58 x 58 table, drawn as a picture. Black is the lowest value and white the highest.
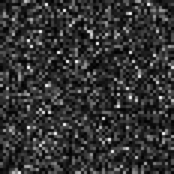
There is no seam. No regular stripes run through it. On average the colour sits 20% of the way up the scale. The texture is fine-grained noise. The halves do not mirror each other. Most values sit low, with a long tail of high ones.
